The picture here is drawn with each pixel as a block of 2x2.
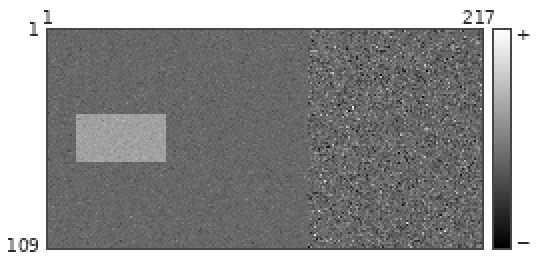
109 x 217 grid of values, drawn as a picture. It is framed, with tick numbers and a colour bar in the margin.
The middle left is the ninth with the highest average. The left part is calmer, up to a seam about 60% of the way across. In the middle left lies a patch that is higher than the rest.
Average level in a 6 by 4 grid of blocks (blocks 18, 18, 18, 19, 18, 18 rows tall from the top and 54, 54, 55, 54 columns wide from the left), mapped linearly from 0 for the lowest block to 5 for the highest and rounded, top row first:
0000
0000
5100
5100
0000
0000
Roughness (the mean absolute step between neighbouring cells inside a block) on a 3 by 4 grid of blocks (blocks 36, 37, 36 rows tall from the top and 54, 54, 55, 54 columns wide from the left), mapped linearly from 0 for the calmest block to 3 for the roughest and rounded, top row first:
0 0 2 3 / 0 0 2 3 / 0 0 2 3
